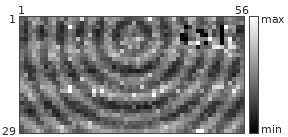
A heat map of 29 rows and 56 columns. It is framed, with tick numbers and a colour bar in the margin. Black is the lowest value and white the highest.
Rings: centred on the top middle. Odd rows or columns: none. Roughest part: top right. Slope: none. Stripes: horizontal, repeating 3 times. Odd patch: rougher, in the top right.
